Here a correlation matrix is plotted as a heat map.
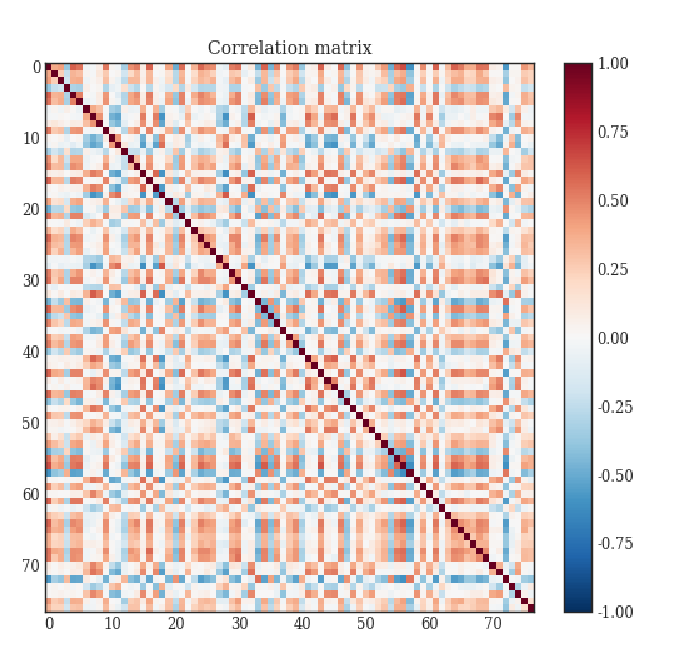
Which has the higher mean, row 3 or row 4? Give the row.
4
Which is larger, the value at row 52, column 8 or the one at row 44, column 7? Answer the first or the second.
the second
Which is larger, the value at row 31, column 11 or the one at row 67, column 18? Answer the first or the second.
the first
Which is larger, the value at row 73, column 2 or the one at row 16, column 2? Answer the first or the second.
the second
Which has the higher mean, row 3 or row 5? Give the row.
5
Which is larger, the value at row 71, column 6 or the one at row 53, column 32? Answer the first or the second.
the first
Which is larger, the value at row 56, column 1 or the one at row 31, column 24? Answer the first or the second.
the first
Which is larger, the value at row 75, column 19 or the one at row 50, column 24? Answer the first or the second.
the first
